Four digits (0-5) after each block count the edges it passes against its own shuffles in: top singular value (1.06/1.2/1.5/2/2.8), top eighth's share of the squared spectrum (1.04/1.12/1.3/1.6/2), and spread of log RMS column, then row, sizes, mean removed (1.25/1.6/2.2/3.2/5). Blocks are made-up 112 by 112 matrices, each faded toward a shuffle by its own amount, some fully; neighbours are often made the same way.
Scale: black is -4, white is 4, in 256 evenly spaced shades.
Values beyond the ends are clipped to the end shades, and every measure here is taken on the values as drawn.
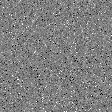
0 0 0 0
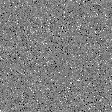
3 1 0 0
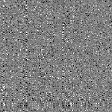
4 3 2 2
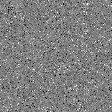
3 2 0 0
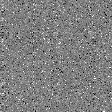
3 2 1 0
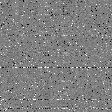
4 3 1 2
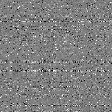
4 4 2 3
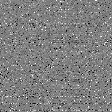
4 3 1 2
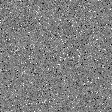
0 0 0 0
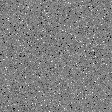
0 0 0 0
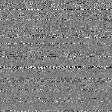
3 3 0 4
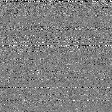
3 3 0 4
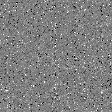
1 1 2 0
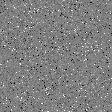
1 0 0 0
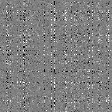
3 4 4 3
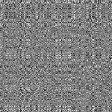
5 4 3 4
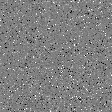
1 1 0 0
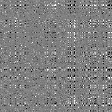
5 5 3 3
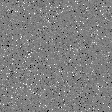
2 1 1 0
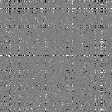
5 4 3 3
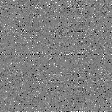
4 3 2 2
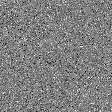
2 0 0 0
